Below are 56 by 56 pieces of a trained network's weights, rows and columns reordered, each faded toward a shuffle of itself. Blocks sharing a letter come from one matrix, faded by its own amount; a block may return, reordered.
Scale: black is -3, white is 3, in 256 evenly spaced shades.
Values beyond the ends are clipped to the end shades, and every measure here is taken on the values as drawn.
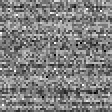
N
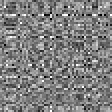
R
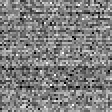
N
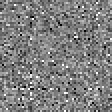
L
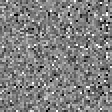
L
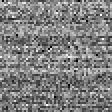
N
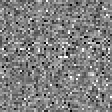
L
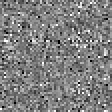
L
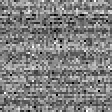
N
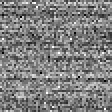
N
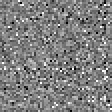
L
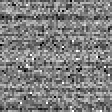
N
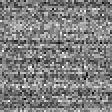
N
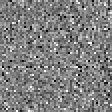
L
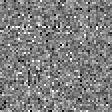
L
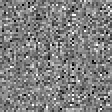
L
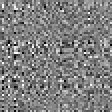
R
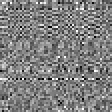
R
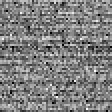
N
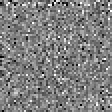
L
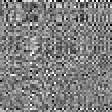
R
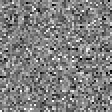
L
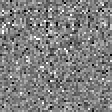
L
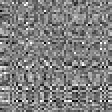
R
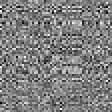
R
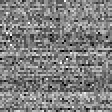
N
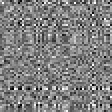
R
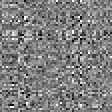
R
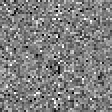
L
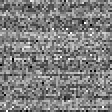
N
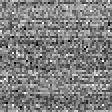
N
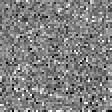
L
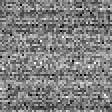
N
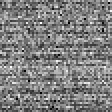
N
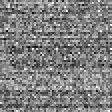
N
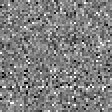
L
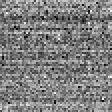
N
